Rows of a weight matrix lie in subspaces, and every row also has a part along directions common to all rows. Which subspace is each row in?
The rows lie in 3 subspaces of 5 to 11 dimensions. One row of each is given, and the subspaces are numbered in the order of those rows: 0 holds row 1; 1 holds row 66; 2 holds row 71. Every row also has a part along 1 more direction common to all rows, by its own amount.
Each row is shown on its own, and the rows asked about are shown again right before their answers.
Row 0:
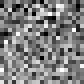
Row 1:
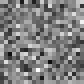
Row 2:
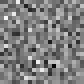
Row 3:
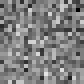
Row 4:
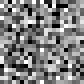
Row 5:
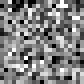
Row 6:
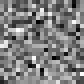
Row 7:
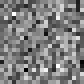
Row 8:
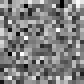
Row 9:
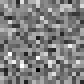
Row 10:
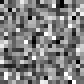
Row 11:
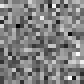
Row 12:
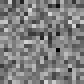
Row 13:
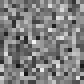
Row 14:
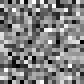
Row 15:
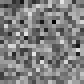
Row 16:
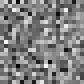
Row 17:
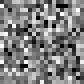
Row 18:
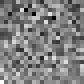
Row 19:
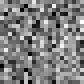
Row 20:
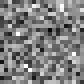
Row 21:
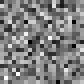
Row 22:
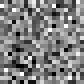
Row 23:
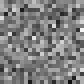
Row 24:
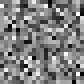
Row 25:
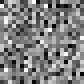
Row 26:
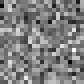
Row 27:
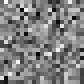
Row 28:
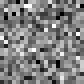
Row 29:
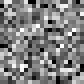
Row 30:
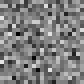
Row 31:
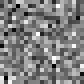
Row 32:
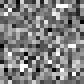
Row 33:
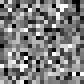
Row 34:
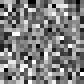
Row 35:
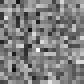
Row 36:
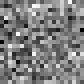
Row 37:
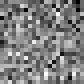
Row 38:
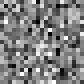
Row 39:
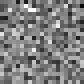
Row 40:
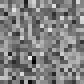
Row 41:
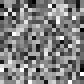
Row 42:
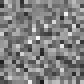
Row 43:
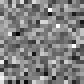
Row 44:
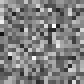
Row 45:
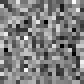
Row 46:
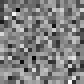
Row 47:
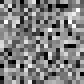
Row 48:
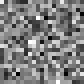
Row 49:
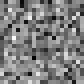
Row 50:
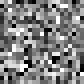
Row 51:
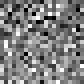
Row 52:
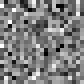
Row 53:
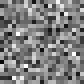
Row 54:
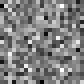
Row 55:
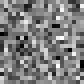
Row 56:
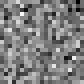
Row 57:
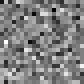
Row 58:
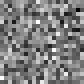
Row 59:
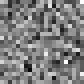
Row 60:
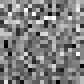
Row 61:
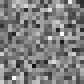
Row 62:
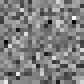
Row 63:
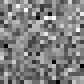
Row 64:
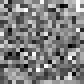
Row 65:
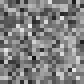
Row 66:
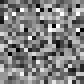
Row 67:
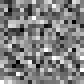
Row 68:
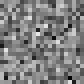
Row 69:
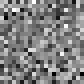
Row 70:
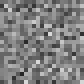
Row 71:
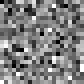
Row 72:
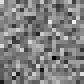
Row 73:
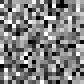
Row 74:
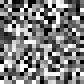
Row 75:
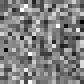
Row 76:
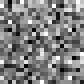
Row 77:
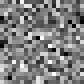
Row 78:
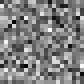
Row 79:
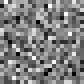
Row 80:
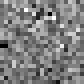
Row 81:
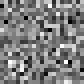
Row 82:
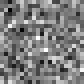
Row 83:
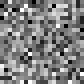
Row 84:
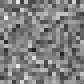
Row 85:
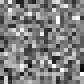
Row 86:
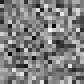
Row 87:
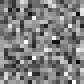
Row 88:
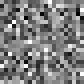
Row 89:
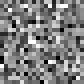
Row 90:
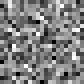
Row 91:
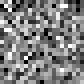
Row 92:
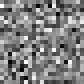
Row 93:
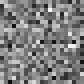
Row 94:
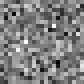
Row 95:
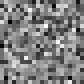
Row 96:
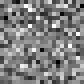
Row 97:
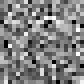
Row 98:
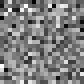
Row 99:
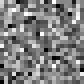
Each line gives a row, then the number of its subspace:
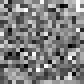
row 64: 0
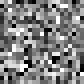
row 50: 2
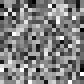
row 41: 1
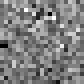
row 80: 2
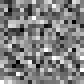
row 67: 2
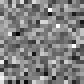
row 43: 0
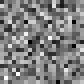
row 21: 2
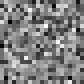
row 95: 2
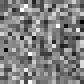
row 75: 1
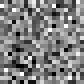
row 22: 1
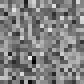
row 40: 1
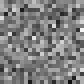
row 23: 1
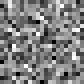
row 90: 0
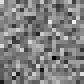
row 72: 2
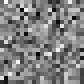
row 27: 2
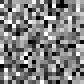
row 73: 2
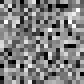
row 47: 0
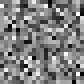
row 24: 2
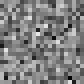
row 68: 2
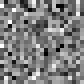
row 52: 2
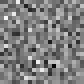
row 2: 1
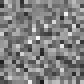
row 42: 0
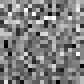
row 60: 2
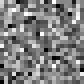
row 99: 2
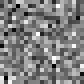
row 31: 2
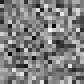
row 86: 1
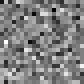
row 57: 2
